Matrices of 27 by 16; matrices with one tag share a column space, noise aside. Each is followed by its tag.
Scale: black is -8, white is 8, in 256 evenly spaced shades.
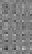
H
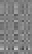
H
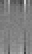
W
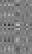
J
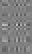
J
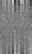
W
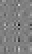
J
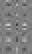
J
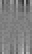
W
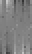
W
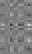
J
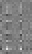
H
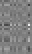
J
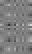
J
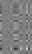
H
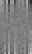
W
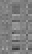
H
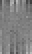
W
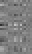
J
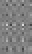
J
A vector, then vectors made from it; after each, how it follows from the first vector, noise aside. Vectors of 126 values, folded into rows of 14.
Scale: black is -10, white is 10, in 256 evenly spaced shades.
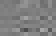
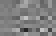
scaled up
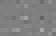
partly zeroed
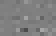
partly zeroed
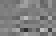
scaled up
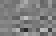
scaled up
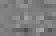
sign-scrambled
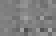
sign-scrambled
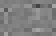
wrapped around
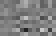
scaled up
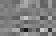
scaled up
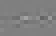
partly zeroed
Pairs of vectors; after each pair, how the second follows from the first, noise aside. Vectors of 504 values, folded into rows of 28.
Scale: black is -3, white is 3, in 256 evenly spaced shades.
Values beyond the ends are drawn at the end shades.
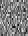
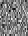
reversed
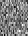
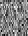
sign-scrambled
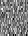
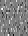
partly zeroed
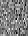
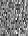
negated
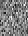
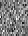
reversed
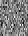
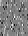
partly zeroed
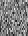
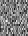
sign-scrambled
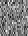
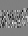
partly zeroed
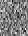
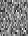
negated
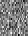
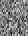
negated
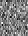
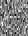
sign-scrambled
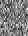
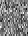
reversed
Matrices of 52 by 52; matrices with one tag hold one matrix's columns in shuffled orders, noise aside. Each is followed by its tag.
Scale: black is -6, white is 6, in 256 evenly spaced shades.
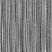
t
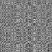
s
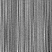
t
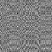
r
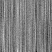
t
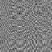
r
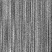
t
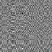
r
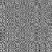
s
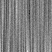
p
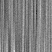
p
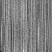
t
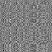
s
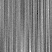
p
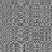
s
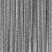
p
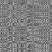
s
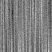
p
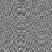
r
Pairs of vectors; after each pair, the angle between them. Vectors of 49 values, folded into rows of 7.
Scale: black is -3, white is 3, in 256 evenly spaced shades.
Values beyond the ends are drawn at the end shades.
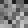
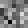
partly aligned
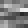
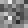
orthogonal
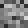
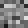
nearly parallel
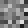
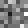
partly opposed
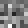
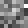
partly opposed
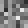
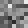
orthogonal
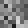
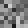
nearly parallel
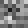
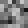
partly opposed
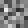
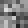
partly aligned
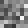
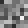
nearly parallel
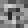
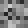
partly aligned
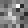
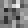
orthogonal
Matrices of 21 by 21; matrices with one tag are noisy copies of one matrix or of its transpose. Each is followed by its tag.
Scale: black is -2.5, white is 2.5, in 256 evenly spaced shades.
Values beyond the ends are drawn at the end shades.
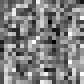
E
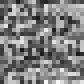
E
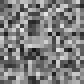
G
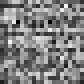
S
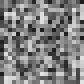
E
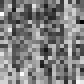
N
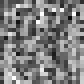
E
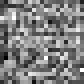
S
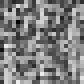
E
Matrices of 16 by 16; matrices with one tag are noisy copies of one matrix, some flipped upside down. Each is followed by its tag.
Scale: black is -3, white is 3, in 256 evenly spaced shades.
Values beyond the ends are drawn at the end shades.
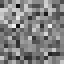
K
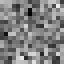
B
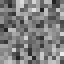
B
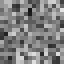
B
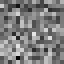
K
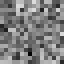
B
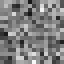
B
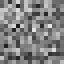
K
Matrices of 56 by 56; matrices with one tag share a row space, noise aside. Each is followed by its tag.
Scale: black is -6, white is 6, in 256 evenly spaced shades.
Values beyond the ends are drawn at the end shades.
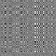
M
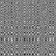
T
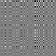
M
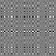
T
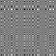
T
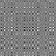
T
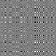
M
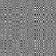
M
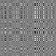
M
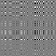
M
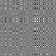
M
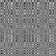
T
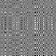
M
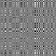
M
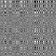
M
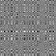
T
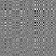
M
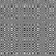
T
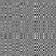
M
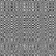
T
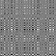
T
